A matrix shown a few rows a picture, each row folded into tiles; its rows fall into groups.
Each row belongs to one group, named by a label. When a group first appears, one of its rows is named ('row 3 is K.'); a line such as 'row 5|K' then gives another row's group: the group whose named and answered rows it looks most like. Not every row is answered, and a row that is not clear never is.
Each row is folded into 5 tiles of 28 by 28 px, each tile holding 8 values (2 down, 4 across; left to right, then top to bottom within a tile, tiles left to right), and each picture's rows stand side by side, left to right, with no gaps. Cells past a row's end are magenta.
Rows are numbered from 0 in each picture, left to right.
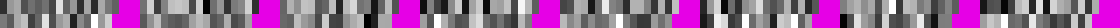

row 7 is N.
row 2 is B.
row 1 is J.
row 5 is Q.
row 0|Q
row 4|N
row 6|B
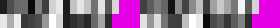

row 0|N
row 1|N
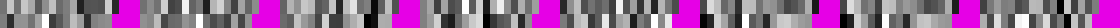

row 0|B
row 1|N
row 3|N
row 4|Q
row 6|B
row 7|Q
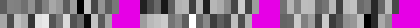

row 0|Q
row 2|B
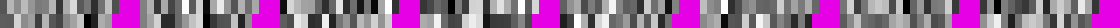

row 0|B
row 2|Q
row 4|Q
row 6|J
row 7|N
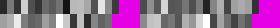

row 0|N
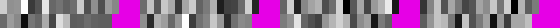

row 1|B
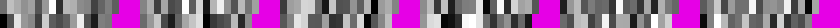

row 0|B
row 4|Q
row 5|Q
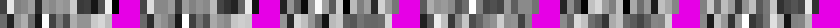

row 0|B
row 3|Q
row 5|B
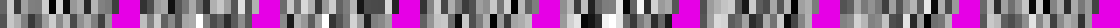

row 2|B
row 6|Q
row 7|J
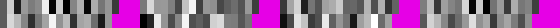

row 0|J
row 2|Q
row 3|J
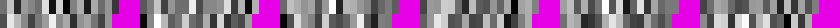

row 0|J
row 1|Q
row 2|B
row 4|J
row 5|Q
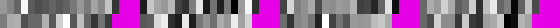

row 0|J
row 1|Q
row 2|B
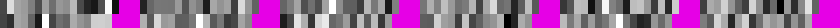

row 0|B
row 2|Q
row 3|B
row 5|Q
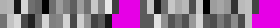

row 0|J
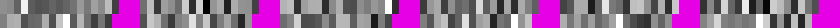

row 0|J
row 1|J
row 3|Q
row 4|N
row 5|N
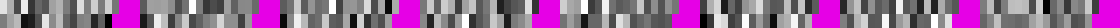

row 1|Q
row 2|Q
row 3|B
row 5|Q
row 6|Q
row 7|J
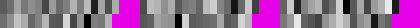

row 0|Q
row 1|B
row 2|J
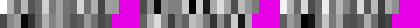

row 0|J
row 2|J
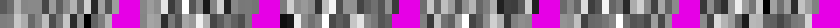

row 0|Q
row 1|J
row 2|B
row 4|N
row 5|N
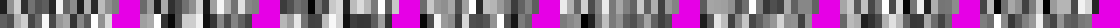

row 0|Q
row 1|N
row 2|N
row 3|B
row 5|Q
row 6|J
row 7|N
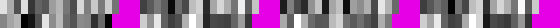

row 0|J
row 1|N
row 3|N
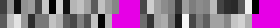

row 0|N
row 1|B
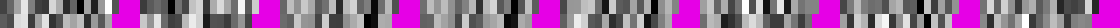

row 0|Q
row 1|N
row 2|B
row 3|B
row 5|J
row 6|Q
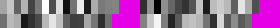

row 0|J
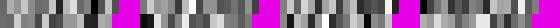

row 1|B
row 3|N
